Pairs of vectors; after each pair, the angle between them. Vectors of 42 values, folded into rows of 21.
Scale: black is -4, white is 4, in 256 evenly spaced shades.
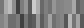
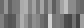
orthogonal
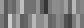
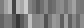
orthogonal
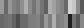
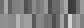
nearly opposite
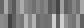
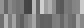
orthogonal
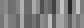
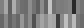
orthogonal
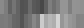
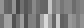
partly aligned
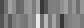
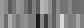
nearly opposite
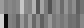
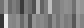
nearly opposite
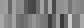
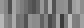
nearly parallel
